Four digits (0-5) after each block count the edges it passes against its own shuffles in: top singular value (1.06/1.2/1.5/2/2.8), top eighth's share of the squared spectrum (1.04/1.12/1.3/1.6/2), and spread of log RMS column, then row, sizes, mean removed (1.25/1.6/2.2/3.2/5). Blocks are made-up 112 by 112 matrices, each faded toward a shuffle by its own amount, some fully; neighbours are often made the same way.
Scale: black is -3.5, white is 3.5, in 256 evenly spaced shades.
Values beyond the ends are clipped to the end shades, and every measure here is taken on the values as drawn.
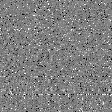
4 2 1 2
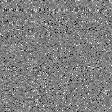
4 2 0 2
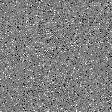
3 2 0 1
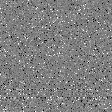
3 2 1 1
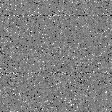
3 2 0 1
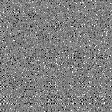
4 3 1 2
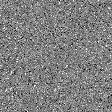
2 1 0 0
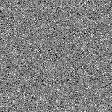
3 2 1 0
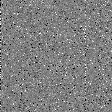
2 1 2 0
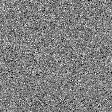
0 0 0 2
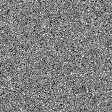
0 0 0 1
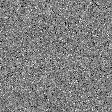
0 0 0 0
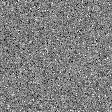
0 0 0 0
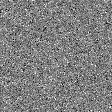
0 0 0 0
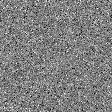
0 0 0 0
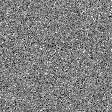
0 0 0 0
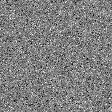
0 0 0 0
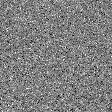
0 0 0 0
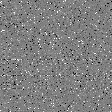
3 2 0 1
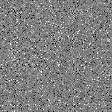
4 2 1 1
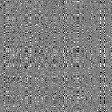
5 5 4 3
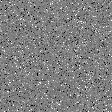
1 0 0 0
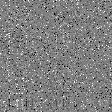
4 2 1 0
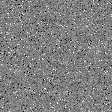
2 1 0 0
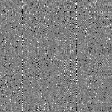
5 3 2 1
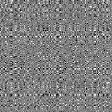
5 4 3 3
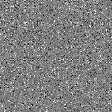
4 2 1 1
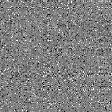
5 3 2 2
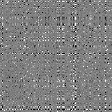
5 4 3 3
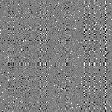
5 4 3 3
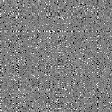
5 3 2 2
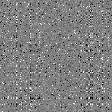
5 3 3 2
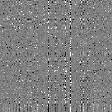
5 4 3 2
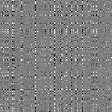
5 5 4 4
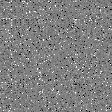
3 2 1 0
